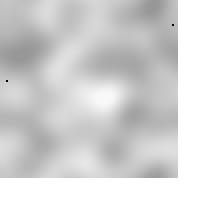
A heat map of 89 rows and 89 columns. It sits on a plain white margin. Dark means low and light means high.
There are two isolated cells, each far lower than the cells round it. No single row or column stands out from its neighbours. The field is smooth, with broad soft blobs. The ninth with the highest average is the centre. A few values lie far out on both sides of the bulk.
